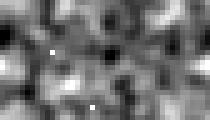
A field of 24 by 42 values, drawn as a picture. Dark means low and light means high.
Slope: none. Lone odd cells: 2, each higher than its neighbours. Mirror symmetry: none. Odd rows or columns: none. Grain: blotchy.
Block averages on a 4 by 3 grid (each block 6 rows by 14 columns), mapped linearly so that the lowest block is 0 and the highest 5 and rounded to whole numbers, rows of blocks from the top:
324
100
443
325
